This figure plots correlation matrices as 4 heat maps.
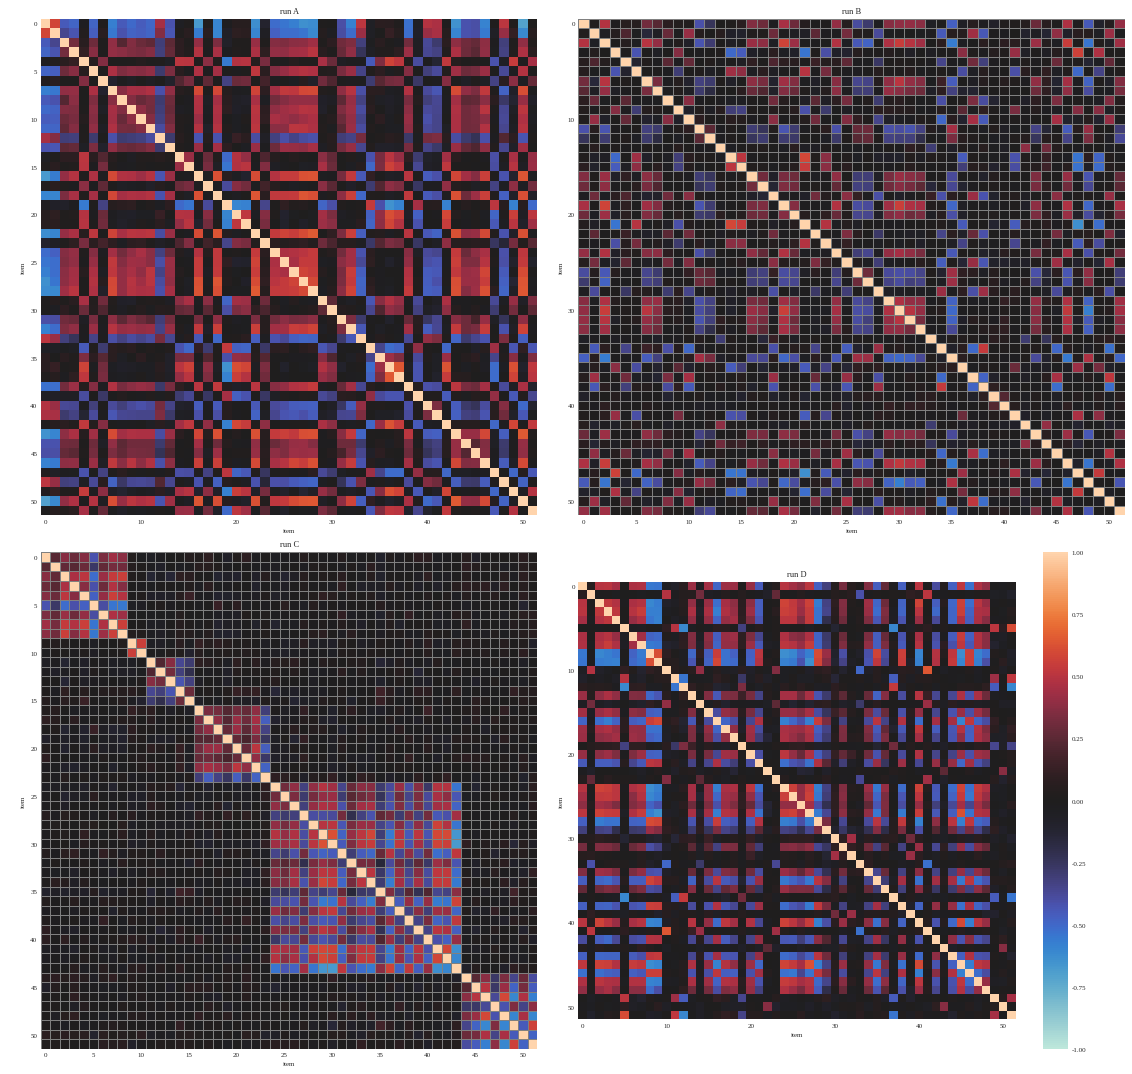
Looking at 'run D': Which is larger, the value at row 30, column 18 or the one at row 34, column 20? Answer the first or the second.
the second
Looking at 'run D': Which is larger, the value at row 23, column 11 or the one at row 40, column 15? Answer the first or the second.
the second
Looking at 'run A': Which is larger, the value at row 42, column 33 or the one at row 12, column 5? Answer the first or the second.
the first
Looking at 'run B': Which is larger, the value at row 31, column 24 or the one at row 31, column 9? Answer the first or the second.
the first
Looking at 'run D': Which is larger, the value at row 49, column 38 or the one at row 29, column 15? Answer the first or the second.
the first
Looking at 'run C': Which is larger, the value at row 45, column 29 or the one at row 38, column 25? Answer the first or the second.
the first
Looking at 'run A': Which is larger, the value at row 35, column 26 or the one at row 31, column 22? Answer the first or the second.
the second
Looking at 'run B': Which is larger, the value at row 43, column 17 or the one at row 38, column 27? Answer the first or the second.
the first
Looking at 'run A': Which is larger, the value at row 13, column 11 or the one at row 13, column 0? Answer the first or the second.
the first
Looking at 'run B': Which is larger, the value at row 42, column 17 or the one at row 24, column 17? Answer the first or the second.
the second
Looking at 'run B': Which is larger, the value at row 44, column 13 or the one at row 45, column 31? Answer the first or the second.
the first
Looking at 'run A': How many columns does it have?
52
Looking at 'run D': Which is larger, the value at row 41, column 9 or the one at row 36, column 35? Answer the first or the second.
the first
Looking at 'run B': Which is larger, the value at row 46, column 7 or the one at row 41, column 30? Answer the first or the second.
the first
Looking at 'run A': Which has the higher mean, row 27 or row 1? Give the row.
27
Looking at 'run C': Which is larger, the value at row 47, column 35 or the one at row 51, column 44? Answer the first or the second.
the first
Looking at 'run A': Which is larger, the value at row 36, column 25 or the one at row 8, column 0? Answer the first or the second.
the first
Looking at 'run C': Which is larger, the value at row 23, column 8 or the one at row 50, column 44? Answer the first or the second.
the second
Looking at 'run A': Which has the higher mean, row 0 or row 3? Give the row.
3
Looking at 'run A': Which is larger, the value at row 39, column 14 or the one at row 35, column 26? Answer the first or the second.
the second
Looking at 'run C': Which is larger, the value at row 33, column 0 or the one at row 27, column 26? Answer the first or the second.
the first
